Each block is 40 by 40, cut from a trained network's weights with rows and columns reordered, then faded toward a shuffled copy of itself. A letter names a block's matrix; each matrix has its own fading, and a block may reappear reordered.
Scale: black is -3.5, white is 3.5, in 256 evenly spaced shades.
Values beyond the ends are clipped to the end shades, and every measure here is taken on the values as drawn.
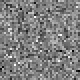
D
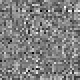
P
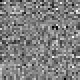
P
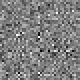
P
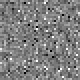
D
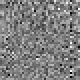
P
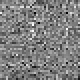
P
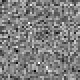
P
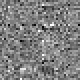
P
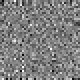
P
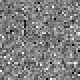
D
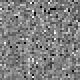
D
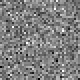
D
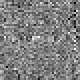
P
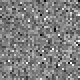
D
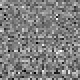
P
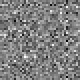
P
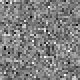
D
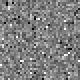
D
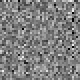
P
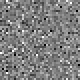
D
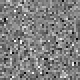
D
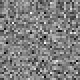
P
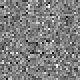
P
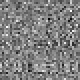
P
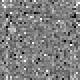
D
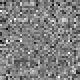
P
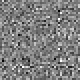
P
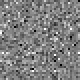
D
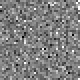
D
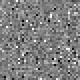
D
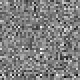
P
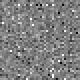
D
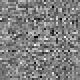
P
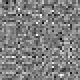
P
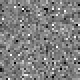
D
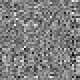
P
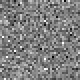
D
